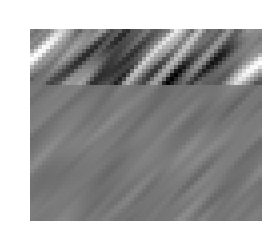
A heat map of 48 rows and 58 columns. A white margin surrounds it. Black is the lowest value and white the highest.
Calmest part: bottom left. Grain: diagonal, up to the right. Mirror symmetry: none. Seam: horizontal, 30% of the way down, the bottom part calmer.
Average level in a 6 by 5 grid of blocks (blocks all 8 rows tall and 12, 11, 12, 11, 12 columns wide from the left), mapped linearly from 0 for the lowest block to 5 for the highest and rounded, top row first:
5 0 2 3 2 | 2 0 2 0 4 | 2 2 2 2 2 | 2 2 2 2 2 | 2 2 2 2 2 | 2 2 2 2 2
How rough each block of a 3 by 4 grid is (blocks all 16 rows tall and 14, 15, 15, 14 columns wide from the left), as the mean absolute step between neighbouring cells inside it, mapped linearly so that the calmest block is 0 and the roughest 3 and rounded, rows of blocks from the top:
2 2 3 2 / 0 0 0 0 / 0 0 0 0
